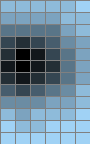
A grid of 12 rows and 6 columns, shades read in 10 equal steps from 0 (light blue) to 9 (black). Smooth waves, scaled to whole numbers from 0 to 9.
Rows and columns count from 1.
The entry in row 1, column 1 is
1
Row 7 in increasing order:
2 4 6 7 7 8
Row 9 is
3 3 3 2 2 1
